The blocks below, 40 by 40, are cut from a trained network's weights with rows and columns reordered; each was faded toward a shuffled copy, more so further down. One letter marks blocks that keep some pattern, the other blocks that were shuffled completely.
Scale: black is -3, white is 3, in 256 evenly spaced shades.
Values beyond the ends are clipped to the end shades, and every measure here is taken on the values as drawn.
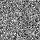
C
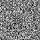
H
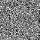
H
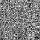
H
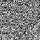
H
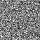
C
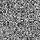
H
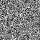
C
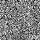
C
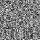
H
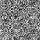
H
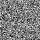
C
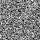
C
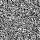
C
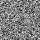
C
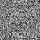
H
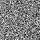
H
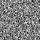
H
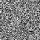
H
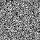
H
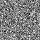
C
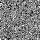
C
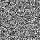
H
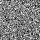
C
